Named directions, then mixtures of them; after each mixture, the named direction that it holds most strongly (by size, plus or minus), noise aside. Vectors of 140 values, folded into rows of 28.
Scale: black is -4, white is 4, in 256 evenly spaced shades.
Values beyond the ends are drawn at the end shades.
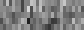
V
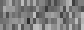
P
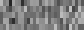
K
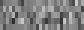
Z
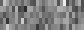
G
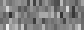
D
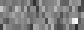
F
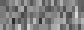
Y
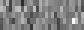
F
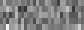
D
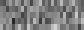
Y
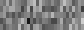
V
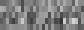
Z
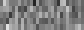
D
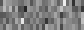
G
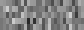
Y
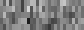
V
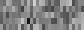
P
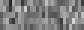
K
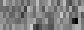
F
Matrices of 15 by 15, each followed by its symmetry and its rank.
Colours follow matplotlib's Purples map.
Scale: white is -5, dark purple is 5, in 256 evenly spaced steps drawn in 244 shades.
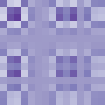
symmetric, rank one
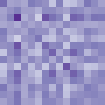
symmetric, rank two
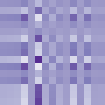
neither, rank one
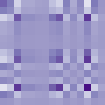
symmetric, rank one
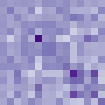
symmetric, rank three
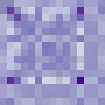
symmetric, rank two
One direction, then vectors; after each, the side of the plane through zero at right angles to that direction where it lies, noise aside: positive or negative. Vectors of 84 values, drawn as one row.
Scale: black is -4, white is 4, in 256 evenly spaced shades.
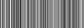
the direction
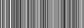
positive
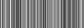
positive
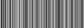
negative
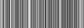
positive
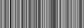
negative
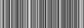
positive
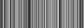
negative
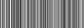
positive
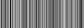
negative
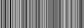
negative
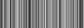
negative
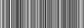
positive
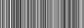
positive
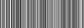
positive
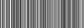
positive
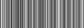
positive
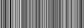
negative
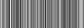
positive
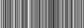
negative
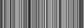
negative
